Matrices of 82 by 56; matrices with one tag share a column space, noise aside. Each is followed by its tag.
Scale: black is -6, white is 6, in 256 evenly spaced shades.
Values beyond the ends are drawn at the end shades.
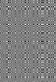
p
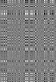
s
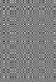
p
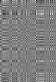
s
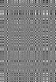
s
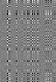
s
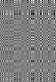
s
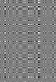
p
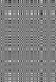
s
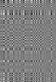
s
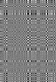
s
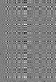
p
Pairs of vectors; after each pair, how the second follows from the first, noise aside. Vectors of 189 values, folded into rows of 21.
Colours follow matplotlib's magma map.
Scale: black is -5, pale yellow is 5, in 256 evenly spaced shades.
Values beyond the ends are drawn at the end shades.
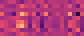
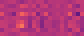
shrunk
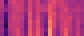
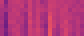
shrunk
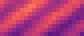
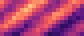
scaled up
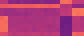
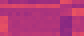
shrunk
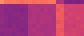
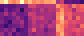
scaled up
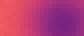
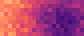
scaled up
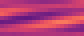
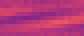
shrunk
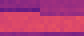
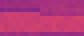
shrunk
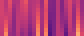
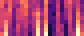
scaled up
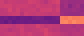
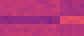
shrunk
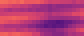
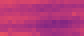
shrunk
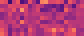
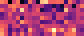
scaled up
